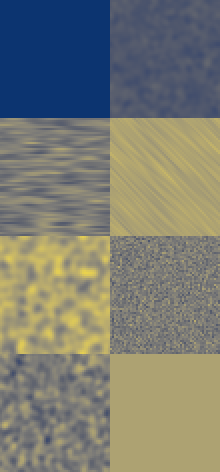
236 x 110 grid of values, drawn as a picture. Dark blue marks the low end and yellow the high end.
The table splits into 4 rows of 2 panels. Panel 1,1: very low, flat. Panel 1,2: low, blotchy, faint in contrast. Panel 2,1: middling, streaked across. Panel 2,2: high, slanting down to the right, faint in contrast. Panel 3,1: high, blotchy. Panel 3,2: middling, fine-grained. Panel 4,1: middling, blotchy. Panel 4,2: high, flat.
